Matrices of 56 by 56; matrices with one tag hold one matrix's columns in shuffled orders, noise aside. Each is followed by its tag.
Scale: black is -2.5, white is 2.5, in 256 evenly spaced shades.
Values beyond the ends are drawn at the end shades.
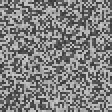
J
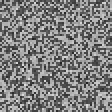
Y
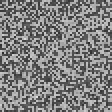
Y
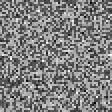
Y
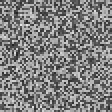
J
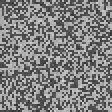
Y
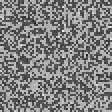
J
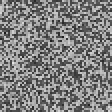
Y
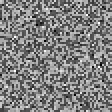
J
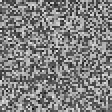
Y
